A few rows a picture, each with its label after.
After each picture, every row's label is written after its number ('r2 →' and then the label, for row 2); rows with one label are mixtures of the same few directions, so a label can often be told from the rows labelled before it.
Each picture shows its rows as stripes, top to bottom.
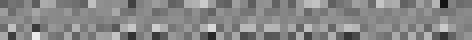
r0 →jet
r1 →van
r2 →jet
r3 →van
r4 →van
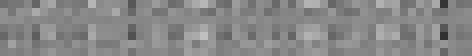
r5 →jet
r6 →van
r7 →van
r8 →jet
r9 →jet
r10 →van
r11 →jet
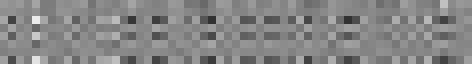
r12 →jet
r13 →jet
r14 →van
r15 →van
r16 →van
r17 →van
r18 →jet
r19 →van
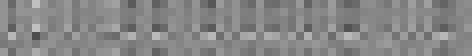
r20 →van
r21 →van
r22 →van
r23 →van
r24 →van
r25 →jet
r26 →van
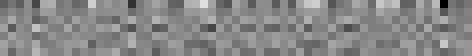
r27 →jet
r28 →jet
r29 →van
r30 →van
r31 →van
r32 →jet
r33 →van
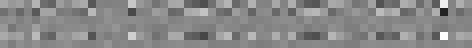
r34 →jet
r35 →jet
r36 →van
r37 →van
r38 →jet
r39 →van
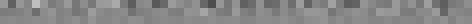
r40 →van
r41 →jet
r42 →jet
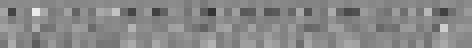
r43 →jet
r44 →van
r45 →van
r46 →jet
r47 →van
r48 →van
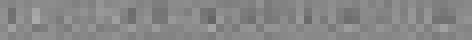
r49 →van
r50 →van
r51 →van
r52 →van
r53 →van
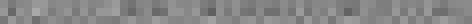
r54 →van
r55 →van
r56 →van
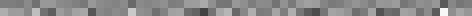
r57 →jet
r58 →jet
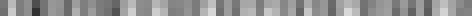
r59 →van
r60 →van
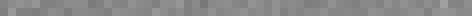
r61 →jet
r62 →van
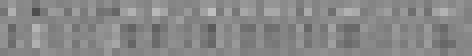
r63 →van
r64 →van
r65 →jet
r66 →van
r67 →van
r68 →van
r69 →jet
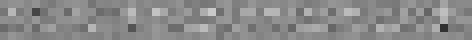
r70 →jet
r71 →van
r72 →jet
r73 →jet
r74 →van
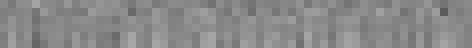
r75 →van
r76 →jet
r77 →van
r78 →van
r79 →van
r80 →van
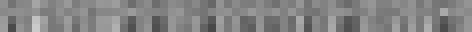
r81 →van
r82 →jet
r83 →van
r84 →van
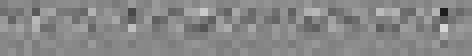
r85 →van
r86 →jet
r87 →van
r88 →jet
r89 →jet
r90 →jet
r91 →van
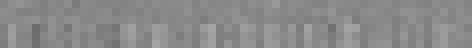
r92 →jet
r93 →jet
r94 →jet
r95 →van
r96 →van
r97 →van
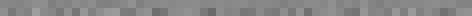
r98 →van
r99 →van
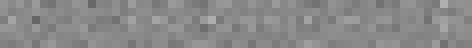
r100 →jet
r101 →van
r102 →van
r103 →jet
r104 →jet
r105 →jet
